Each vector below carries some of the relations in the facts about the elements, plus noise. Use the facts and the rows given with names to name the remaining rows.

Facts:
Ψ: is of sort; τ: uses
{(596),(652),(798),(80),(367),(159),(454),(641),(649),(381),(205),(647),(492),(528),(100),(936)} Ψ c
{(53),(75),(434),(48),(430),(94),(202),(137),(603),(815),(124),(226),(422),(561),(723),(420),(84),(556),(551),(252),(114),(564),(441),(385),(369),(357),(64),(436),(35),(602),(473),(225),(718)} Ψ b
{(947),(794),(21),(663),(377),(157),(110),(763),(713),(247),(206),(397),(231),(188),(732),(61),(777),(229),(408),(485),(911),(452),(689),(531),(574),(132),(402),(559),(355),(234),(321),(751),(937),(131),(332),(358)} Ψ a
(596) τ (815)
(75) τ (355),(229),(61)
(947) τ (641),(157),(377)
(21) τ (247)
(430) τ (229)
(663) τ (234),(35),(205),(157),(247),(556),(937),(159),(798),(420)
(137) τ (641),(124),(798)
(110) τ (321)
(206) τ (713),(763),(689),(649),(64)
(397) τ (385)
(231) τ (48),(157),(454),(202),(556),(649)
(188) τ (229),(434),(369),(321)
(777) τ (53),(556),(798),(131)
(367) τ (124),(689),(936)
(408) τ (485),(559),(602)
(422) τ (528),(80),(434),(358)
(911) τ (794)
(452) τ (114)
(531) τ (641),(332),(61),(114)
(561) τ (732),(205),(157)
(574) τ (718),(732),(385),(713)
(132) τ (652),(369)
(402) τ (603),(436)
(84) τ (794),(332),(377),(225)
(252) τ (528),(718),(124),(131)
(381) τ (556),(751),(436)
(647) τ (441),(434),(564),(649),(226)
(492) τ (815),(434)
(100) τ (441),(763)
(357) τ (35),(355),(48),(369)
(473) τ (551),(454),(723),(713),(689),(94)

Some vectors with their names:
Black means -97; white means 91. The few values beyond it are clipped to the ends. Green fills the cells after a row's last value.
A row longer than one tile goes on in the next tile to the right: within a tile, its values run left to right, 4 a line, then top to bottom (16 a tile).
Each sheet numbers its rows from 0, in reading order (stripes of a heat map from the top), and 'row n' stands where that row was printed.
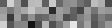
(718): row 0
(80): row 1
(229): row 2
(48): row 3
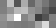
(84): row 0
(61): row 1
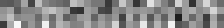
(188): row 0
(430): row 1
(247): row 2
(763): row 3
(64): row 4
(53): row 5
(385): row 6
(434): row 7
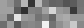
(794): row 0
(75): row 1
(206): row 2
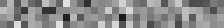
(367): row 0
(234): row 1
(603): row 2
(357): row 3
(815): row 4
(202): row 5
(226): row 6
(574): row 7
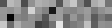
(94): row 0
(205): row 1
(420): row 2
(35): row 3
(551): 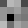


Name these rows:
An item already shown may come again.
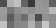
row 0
(35)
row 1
(473)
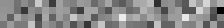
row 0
(332)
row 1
(64)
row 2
(377)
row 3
(358)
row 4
(947)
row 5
(100)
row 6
(911)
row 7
(798)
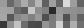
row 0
(358)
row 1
(652)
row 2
(124)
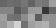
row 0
(452)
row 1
(402)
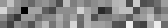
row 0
(454)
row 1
(321)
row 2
(252)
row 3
(751)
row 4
(492)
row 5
(188)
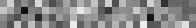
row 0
(936)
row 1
(114)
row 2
(422)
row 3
(381)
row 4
(137)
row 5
(385)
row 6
(452)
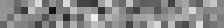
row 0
(332)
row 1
(641)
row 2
(114)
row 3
(663)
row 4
(157)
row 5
(531)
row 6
(561)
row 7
(420)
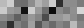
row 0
(649)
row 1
(159)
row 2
(357)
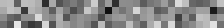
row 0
(596)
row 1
(647)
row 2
(397)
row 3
(936)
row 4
(357)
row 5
(110)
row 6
(556)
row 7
(777)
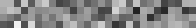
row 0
(492)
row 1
(420)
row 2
(132)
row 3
(355)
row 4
(528)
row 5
(689)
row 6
(21)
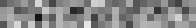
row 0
(110)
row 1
(114)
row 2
(131)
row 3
(556)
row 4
(732)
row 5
(402)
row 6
(231)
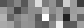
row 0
(397)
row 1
(225)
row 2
(385)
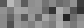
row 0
(369)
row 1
(332)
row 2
(713)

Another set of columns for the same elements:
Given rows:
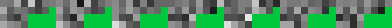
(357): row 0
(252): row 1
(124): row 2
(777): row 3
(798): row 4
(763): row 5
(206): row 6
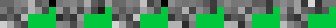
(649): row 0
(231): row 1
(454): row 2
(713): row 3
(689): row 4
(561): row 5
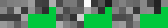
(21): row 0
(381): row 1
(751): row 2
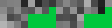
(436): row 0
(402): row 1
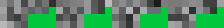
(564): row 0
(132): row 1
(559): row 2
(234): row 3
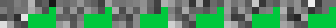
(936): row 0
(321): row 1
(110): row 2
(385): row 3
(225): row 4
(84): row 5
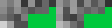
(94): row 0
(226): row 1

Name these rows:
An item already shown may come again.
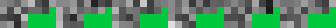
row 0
(911)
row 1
(602)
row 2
(357)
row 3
(124)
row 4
(402)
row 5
(355)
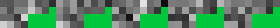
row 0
(528)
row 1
(64)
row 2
(647)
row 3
(947)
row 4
(763)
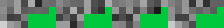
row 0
(420)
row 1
(397)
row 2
(231)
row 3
(53)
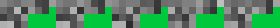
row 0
(732)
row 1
(157)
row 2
(689)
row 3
(188)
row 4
(358)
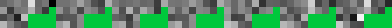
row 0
(100)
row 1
(355)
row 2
(358)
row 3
(355)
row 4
(114)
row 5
(652)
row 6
(367)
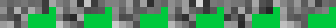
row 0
(358)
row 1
(137)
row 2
(35)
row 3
(561)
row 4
(574)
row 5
(369)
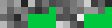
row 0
(473)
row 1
(641)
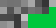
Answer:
(452)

